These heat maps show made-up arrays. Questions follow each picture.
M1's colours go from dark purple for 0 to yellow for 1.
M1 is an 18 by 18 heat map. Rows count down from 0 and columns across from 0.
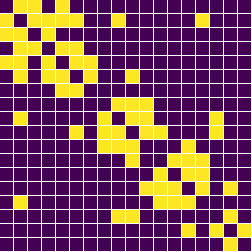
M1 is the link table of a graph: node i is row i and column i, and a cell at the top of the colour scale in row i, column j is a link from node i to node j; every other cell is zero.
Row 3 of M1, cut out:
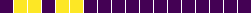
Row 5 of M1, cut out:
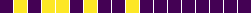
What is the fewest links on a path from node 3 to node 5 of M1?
1
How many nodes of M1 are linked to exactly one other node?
1
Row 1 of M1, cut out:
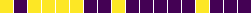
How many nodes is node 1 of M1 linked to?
7
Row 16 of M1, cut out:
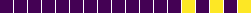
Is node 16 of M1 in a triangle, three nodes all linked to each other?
no
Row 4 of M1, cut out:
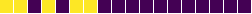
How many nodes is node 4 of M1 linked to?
5
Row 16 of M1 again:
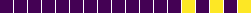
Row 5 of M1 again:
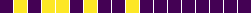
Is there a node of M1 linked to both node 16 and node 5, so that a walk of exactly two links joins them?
no
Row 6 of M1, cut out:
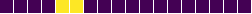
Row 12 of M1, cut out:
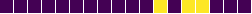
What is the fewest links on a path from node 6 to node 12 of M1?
4
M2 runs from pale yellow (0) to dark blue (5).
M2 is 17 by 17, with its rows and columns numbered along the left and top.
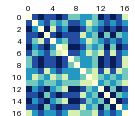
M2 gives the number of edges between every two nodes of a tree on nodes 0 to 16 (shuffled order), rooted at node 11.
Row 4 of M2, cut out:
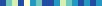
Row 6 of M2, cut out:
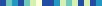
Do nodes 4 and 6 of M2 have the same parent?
yes
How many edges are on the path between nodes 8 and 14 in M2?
5
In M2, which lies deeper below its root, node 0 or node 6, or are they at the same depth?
the same depth
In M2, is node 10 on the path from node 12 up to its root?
yes
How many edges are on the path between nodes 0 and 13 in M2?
4
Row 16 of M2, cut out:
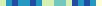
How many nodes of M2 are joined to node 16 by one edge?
4
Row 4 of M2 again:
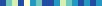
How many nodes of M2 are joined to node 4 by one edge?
2
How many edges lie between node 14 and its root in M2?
3
